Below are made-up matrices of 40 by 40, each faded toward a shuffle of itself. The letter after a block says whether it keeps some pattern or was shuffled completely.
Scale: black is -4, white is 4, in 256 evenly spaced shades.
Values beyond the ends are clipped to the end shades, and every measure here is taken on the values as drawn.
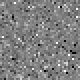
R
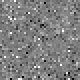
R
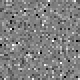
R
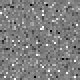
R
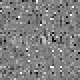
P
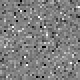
R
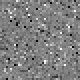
R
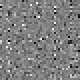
P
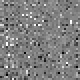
P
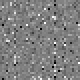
P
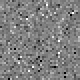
R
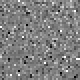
R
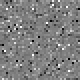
R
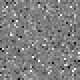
R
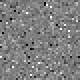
R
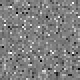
R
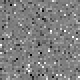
R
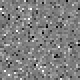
R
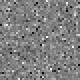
R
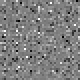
P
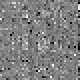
P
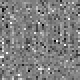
P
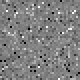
R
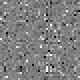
P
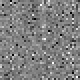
P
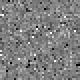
R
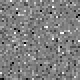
R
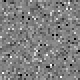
R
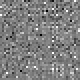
P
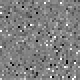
R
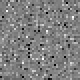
R
